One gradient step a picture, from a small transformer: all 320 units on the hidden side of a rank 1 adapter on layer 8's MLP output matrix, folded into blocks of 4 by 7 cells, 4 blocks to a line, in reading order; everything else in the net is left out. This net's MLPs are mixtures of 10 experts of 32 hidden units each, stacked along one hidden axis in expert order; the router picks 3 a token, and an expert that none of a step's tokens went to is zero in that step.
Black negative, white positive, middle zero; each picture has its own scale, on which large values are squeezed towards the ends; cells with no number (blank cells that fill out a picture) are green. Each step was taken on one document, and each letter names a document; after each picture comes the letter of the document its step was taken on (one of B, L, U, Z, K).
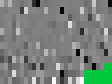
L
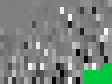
L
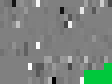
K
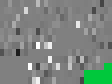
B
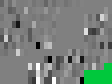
B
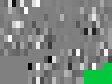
B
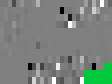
K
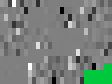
K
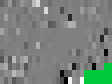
L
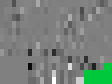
K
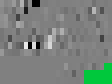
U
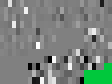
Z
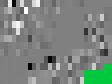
B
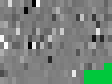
U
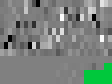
U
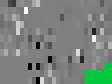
B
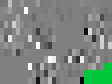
B
